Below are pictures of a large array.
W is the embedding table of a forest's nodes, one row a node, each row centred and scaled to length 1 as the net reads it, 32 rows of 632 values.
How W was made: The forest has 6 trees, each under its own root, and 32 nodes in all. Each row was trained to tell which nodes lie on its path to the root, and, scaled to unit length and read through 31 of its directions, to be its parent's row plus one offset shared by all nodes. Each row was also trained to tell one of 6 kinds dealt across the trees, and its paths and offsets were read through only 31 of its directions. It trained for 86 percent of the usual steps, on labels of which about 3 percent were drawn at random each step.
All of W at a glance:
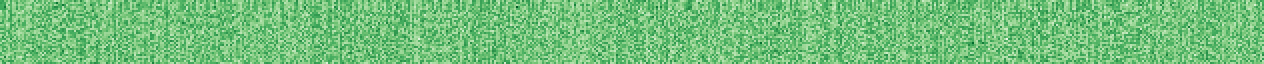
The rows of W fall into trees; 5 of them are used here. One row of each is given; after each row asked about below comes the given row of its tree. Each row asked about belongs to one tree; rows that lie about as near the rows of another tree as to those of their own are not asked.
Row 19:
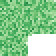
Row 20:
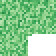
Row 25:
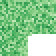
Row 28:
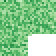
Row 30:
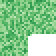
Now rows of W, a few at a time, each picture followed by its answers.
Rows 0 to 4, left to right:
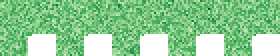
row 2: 19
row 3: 19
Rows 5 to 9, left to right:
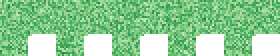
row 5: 30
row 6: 28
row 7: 25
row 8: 28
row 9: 30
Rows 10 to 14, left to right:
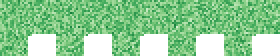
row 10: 30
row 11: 19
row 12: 25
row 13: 28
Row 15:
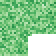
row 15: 20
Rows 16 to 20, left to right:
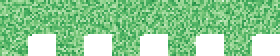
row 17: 28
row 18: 30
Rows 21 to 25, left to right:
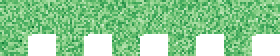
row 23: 25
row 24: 20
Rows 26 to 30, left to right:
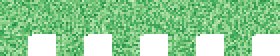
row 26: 20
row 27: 19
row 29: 19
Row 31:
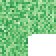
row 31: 25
